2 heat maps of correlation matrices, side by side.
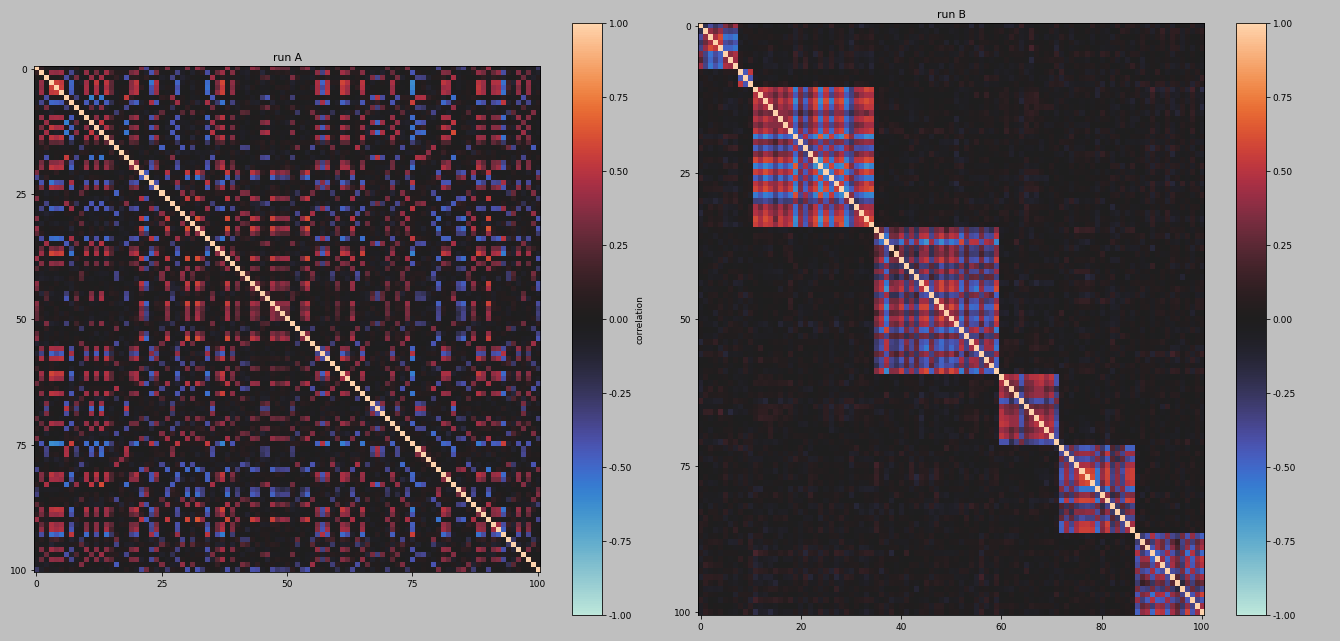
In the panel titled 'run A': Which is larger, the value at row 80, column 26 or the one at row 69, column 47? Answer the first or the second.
the second
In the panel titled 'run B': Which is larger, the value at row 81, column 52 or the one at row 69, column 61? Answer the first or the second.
the second
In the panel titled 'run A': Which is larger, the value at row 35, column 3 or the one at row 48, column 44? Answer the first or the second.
the second
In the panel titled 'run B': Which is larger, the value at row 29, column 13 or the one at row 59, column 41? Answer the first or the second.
the second
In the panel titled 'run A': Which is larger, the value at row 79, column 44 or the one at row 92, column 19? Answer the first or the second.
the second
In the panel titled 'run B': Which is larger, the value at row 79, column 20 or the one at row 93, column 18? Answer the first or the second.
the second
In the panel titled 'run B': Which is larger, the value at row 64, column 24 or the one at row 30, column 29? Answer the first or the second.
the second
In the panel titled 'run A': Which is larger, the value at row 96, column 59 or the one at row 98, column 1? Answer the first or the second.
the second
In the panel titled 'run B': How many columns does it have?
101
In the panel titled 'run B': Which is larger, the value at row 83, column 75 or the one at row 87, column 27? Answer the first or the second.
the first
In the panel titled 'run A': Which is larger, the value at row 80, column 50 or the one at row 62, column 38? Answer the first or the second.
the second
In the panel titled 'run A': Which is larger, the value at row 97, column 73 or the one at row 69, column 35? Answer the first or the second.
the second
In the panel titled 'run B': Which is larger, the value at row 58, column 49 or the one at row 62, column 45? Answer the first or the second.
the second
